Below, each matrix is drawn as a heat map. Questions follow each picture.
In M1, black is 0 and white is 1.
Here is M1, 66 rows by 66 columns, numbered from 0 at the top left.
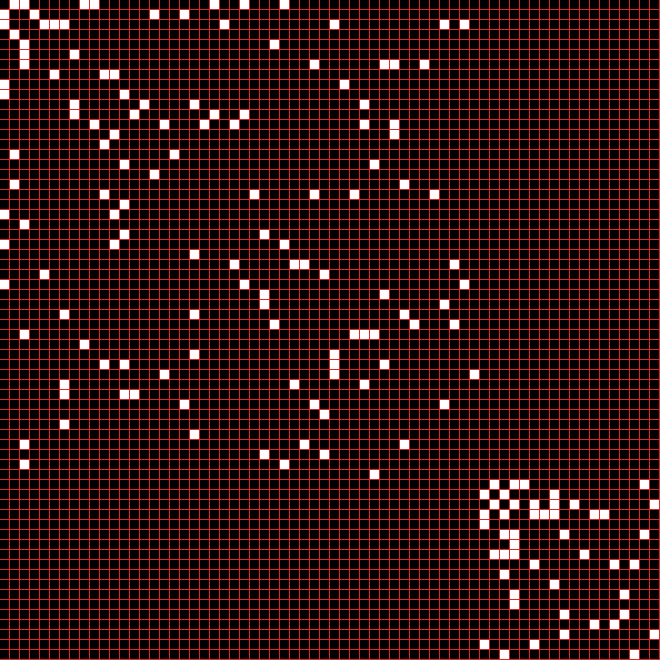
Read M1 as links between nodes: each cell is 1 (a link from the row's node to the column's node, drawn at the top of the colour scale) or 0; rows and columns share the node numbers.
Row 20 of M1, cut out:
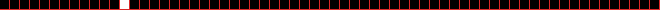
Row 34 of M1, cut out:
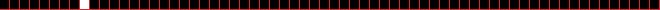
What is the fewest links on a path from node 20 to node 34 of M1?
5
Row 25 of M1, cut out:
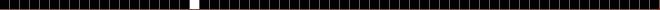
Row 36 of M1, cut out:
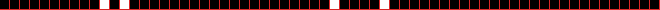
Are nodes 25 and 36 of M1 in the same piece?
yes
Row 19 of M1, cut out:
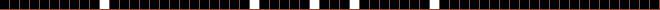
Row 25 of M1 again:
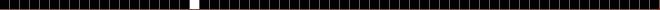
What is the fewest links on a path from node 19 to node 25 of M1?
1
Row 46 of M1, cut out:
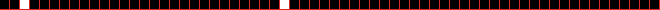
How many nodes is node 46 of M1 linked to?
2
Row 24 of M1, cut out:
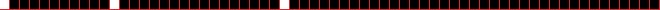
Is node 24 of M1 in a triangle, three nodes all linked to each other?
yes
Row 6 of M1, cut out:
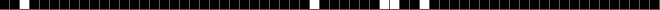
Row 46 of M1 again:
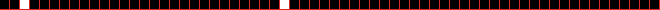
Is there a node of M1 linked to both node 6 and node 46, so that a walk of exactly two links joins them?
yes
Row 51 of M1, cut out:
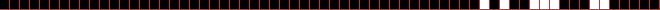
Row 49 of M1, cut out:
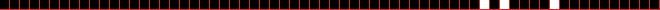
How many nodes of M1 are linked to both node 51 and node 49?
3
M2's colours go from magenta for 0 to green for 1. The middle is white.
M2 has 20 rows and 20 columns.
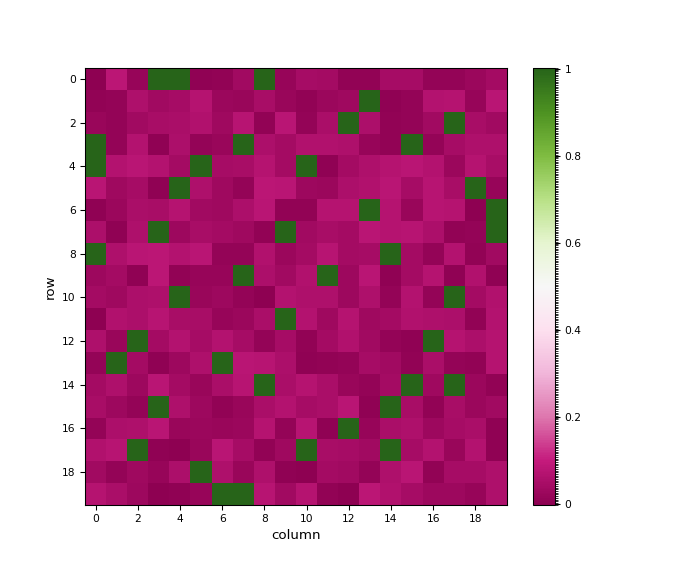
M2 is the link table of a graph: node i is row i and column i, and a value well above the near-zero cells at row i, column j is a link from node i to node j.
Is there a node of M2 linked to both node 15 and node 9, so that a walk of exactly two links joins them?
no
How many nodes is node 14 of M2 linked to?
3
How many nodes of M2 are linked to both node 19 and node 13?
1
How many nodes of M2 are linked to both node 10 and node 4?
0
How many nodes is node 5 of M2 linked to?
2
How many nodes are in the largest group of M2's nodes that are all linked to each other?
2
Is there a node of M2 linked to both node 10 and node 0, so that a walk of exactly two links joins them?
yes
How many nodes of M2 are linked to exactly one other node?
4
